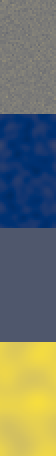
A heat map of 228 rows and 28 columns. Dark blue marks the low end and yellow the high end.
It is made of 4 by 1 panels. Panel 1,1: middling, fine-grained, faint in contrast. Panel 2,1: very low, blotchy, faint in contrast. Panel 3,1: low, flat. Panel 4,1: very high, smooth, faint in contrast.
